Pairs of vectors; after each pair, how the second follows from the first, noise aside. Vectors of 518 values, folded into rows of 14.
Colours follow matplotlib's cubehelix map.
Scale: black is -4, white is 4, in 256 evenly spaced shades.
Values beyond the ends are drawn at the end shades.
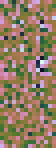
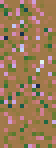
partly zeroed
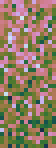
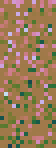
partly zeroed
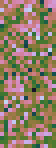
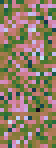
wrapped around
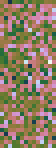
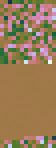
partly zeroed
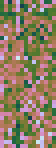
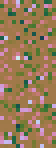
partly zeroed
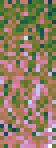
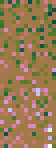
partly zeroed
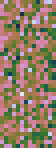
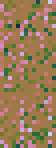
partly zeroed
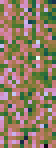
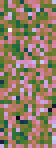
wrapped around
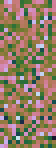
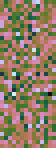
wrapped around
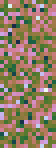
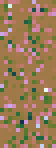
partly zeroed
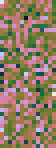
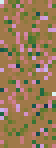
partly zeroed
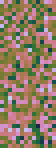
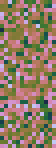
wrapped around
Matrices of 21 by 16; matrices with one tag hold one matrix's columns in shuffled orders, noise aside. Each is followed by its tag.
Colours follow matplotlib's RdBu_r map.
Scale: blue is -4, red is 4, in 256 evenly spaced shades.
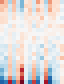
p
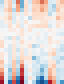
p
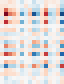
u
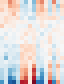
p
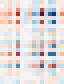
u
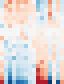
p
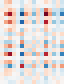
u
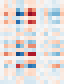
u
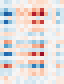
u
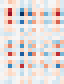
u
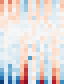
p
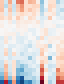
p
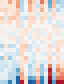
p
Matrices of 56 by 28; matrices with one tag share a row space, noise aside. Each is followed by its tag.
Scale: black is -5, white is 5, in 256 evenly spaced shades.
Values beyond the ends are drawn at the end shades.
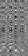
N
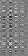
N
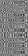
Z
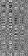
N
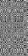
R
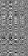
N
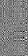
Z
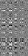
N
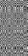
R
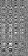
N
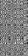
R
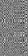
Z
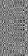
Z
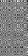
R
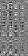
N
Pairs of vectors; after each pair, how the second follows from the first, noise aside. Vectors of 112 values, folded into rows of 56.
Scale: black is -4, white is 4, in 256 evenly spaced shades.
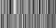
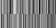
copied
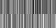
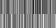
copied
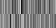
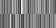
negated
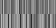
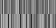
copied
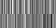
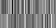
sign-scrambled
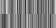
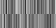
sign-scrambled
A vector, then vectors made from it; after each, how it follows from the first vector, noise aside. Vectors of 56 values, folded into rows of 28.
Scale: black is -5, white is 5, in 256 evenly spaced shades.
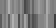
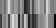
scaled up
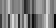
scaled up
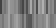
reversed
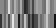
scaled up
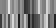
scaled up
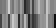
scaled up
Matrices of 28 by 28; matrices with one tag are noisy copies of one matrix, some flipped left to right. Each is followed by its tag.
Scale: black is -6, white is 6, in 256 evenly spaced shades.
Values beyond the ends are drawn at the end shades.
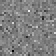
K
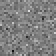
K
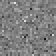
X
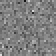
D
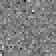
D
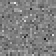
X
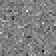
K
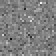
X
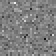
X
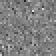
D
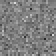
X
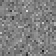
K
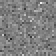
X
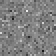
K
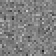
K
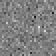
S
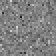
S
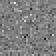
X
